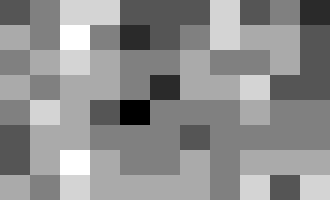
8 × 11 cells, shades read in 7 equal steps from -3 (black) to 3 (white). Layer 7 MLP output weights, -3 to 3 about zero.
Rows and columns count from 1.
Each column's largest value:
1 2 3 2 1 1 1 2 2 1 2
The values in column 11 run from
-2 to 2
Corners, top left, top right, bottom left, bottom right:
-1 -2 1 2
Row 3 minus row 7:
1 0 -1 0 0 0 0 0 -1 0 -2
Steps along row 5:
up down down down up same same up down same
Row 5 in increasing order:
-3 -1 0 0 0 0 0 0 1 1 2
